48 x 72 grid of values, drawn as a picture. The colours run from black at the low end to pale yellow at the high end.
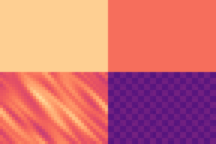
It is made of 2 by 2 panels. Panel 1,1: very high, flat. Panel 1,2: high, flat. Panel 2,1: high, slanting down to the right. Panel 2,2: low, checkered, faint in contrast.
